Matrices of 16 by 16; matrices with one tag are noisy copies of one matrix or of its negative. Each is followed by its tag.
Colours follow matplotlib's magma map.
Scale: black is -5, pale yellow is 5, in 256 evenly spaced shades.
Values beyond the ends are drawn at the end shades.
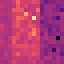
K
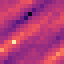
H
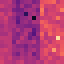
K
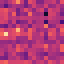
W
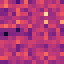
W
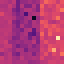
K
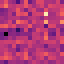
W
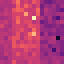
K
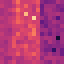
K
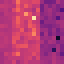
K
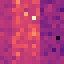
K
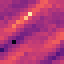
H
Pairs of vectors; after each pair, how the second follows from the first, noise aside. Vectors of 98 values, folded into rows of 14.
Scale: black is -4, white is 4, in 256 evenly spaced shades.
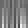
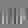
partly zeroed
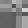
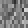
sign-scrambled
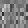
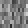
shuffled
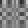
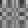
copied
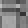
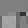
partly zeroed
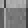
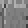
partly zeroed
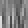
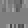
partly zeroed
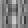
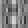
copied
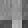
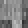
copied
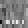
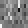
shuffled
